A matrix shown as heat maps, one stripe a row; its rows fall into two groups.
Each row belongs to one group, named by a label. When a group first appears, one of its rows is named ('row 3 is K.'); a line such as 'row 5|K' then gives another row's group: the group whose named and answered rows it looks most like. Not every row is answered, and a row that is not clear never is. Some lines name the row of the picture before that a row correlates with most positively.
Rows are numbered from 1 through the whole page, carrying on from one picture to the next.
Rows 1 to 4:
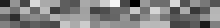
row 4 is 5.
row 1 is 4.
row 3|5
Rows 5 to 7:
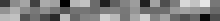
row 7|5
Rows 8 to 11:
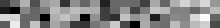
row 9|5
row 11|4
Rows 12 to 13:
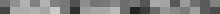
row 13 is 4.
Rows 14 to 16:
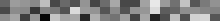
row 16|4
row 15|5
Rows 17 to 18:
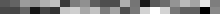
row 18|5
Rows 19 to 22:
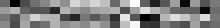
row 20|5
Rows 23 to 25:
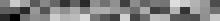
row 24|4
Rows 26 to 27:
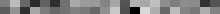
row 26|5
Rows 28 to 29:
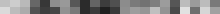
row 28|4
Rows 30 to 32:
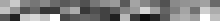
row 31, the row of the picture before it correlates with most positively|29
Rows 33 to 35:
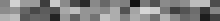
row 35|5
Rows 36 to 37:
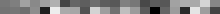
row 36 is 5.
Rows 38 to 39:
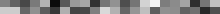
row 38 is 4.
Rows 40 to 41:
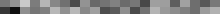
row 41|5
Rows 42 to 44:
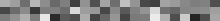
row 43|5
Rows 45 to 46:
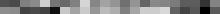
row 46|5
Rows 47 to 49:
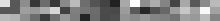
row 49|4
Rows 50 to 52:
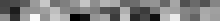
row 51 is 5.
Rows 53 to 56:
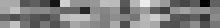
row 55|5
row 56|5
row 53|5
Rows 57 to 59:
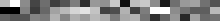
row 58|5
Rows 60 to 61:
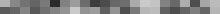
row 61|5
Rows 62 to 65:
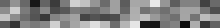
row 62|5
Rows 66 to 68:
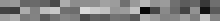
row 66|5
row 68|4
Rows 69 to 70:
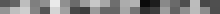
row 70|4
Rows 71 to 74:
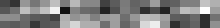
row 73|5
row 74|5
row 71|5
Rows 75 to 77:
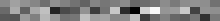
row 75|4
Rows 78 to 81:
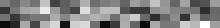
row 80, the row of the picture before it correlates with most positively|77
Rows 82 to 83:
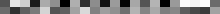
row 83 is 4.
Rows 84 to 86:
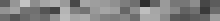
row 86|5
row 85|5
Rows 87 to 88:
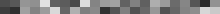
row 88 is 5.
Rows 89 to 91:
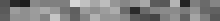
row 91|4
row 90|4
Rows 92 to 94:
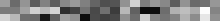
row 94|4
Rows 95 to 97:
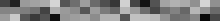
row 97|5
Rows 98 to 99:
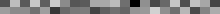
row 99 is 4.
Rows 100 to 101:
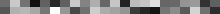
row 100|5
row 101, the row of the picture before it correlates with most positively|98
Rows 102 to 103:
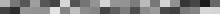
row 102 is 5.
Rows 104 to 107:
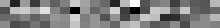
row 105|4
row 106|5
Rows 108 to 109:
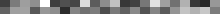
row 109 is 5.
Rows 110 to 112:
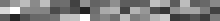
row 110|4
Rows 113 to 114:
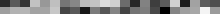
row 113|4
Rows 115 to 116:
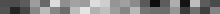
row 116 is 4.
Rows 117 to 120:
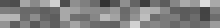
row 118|5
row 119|5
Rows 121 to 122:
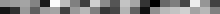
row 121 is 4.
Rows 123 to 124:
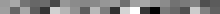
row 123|5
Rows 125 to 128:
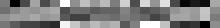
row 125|5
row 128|5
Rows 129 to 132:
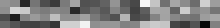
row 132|5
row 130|4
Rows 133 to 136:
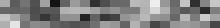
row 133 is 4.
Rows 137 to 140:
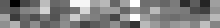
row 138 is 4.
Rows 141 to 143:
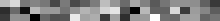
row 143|5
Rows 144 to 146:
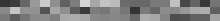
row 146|5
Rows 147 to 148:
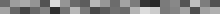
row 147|4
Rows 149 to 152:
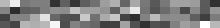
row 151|4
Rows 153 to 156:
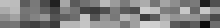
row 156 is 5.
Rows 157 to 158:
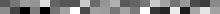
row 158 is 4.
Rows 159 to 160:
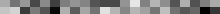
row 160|5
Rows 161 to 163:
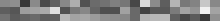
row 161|4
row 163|5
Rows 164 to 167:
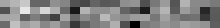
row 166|5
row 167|4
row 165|4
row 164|4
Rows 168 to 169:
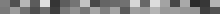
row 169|5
